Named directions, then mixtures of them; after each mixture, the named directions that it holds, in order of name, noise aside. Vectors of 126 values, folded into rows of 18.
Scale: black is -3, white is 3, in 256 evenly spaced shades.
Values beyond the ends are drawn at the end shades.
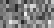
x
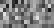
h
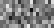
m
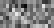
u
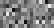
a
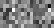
a, h, m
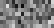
m, u, x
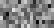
a, h, x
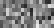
a, m, u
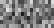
m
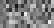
u, x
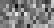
u, x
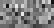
m, u, x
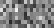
h, m, x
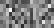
a, h, m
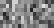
h, u, x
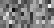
a, h, x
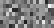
a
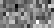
a, u, x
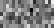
m
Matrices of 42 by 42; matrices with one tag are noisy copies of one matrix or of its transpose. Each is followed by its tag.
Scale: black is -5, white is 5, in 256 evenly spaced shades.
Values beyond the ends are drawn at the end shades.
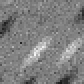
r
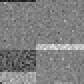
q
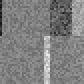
q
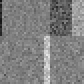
q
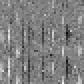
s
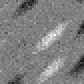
r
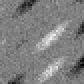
r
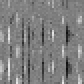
s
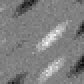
r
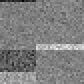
q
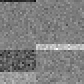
q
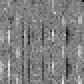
s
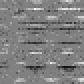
s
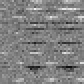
s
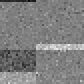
q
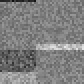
q
